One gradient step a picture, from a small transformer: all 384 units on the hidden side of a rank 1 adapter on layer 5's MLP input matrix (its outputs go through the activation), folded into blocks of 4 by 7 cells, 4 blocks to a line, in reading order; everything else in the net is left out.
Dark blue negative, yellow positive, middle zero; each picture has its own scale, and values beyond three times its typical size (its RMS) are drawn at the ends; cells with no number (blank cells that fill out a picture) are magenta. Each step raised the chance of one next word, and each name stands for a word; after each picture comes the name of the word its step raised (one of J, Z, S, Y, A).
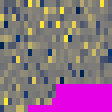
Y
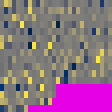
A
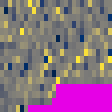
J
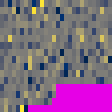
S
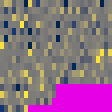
A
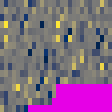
A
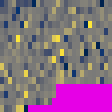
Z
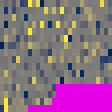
Y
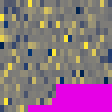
Y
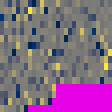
S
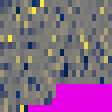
S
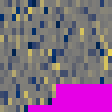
S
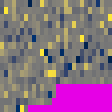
J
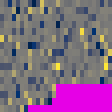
S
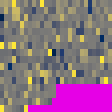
Y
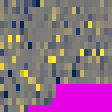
Z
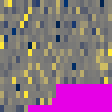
A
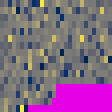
S
